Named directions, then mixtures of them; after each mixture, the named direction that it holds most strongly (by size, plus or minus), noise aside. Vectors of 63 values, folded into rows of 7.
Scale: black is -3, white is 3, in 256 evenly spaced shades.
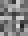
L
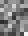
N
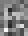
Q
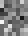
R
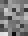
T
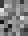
R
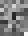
N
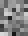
T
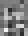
Q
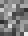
N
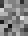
R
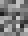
L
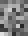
T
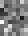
R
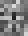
L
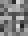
L
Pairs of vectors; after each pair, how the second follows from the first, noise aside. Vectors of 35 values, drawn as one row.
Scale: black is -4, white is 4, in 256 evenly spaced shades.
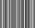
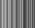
sign-scrambled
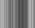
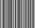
shuffled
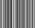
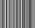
shuffled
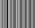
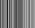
sign-scrambled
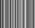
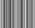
sign-scrambled
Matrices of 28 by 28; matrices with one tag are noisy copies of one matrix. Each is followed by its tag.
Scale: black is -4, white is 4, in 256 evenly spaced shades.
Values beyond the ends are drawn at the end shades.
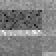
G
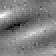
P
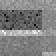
G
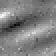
P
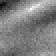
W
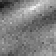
W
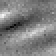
P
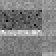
G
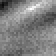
W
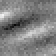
P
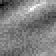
W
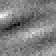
P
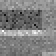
G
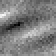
P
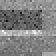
G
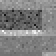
G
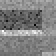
G
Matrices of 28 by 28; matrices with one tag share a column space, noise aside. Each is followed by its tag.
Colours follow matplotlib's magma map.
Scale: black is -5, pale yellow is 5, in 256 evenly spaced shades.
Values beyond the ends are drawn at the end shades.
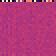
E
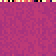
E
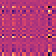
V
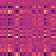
V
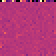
E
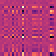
V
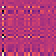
V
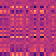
V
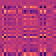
V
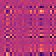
V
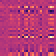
V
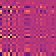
V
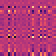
V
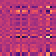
V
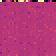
E
